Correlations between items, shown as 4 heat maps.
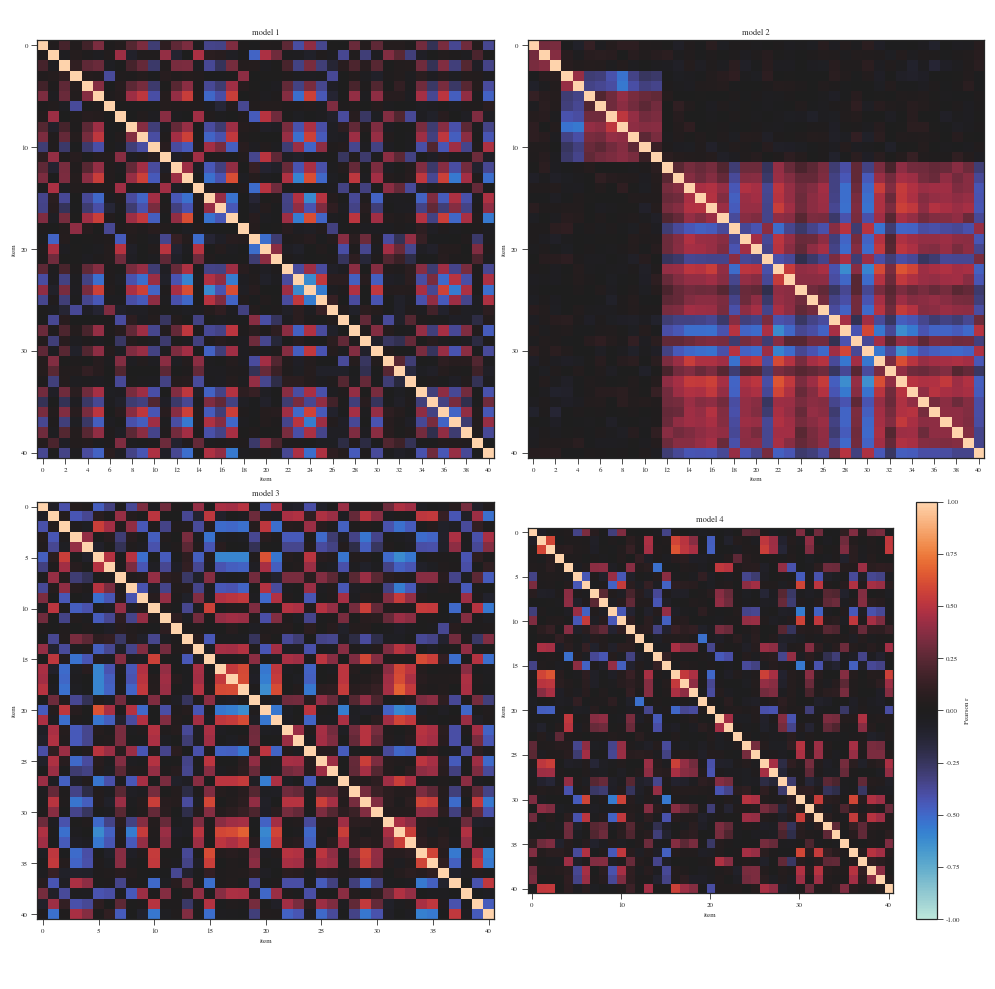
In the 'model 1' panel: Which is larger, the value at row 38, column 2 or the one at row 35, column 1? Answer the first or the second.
the first
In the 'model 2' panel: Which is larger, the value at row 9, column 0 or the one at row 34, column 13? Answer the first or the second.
the second
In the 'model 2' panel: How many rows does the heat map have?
41
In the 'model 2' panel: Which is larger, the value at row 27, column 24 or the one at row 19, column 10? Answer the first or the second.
the second
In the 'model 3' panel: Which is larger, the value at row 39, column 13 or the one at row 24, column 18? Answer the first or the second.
the first
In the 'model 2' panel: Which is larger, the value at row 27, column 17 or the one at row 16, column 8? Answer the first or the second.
the second
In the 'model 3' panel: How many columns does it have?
41
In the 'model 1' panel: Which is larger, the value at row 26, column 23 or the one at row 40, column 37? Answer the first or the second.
the second
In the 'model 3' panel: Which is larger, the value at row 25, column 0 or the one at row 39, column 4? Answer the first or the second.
the first
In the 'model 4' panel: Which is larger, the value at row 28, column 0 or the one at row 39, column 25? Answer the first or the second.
the second
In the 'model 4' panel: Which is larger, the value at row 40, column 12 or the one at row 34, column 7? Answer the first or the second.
the second
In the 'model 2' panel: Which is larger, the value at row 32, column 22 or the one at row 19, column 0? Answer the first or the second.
the first
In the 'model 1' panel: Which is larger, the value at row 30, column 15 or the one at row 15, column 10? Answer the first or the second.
the second
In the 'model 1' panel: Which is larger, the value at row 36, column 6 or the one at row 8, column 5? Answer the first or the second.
the second
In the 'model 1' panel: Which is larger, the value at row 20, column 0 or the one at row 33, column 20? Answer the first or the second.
the first
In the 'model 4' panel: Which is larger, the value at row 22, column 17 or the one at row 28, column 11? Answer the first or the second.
the second
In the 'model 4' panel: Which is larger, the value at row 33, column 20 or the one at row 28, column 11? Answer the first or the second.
the second
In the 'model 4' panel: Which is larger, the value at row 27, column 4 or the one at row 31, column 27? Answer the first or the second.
the second
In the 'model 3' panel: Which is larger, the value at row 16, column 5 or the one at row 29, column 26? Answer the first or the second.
the second
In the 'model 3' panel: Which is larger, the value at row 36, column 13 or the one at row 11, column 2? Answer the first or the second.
the first
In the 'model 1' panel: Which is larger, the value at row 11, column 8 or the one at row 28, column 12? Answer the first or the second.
the second
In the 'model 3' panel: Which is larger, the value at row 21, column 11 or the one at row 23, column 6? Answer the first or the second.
the first
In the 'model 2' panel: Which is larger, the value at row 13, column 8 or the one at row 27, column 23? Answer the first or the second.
the first
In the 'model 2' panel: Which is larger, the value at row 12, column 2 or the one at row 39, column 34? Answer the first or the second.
the second
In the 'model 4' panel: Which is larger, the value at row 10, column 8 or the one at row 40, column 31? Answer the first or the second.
the second
